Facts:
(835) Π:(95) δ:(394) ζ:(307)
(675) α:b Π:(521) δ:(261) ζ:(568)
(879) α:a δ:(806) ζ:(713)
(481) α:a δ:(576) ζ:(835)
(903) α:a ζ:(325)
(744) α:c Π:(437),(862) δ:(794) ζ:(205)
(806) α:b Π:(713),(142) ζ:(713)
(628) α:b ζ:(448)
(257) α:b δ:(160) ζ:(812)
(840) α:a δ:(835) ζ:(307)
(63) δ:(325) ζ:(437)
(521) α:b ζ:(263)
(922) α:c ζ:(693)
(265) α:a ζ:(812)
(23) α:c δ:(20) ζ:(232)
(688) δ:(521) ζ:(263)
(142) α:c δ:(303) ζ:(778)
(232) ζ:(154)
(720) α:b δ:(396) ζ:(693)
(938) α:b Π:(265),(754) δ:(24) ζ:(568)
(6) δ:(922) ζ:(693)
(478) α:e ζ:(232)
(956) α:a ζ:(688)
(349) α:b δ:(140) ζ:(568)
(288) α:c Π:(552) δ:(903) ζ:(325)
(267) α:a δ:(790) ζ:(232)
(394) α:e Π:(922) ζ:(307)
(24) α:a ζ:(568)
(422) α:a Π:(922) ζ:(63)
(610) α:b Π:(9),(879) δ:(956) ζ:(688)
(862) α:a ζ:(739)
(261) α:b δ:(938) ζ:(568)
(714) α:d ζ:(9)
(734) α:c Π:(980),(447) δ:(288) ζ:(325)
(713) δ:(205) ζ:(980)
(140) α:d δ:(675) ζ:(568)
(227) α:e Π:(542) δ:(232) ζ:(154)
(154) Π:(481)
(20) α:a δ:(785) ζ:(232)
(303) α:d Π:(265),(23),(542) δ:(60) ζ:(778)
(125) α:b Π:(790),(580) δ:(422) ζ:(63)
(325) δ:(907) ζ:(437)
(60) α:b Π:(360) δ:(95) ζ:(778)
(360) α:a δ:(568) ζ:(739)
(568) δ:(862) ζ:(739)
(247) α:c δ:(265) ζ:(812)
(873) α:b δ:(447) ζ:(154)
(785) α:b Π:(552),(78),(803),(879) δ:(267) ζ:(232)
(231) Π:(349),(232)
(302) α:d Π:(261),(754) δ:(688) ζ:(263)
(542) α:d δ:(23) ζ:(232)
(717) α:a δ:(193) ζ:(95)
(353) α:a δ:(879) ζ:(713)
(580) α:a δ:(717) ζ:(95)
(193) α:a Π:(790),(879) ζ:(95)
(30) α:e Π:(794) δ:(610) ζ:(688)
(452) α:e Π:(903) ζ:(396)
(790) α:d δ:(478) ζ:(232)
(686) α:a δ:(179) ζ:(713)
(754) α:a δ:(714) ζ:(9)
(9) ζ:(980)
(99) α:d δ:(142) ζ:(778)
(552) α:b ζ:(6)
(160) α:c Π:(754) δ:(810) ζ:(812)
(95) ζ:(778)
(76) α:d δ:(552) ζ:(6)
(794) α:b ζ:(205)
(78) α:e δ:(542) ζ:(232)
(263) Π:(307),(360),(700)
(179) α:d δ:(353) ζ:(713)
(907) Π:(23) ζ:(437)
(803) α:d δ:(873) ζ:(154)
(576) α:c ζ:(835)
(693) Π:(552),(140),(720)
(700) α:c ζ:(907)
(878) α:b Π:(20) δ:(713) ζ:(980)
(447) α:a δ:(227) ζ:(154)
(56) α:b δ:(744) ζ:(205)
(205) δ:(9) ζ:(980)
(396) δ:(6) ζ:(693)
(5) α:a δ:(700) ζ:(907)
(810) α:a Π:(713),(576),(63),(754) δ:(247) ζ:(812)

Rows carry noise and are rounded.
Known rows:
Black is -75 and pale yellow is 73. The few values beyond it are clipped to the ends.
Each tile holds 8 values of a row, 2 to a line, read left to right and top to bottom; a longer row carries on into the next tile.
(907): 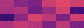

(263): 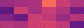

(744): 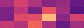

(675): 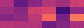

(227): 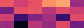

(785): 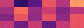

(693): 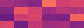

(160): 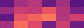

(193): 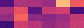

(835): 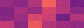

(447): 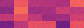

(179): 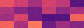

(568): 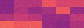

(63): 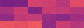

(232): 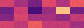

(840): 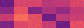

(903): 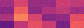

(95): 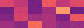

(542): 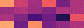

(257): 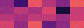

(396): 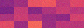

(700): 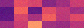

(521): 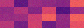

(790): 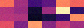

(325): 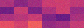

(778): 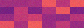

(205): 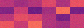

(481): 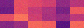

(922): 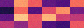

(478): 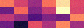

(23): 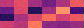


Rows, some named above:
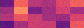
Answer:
(956)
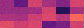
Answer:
(349)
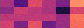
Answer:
(720)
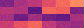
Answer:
(713)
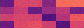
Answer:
(580)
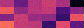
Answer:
(302)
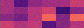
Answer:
(675)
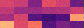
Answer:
(140)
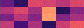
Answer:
(610)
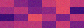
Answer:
(907)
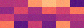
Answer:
(78)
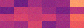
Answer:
(261)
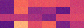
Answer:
(360)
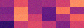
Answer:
(265)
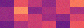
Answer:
(956)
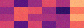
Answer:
(552)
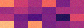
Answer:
(542)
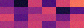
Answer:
(125)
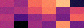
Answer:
(452)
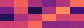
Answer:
(23)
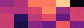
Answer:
(30)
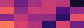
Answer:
(302)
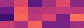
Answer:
(288)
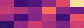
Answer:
(806)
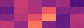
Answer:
(734)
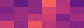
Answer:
(835)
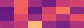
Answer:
(247)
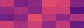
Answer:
(231)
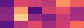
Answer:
(879)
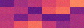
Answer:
(713)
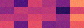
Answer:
(720)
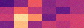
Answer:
(754)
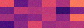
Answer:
(60)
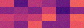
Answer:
(794)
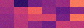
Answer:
(938)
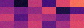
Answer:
(125)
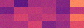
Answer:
(261)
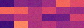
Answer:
(810)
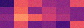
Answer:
(422)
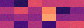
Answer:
(610)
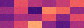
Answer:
(142)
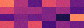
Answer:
(303)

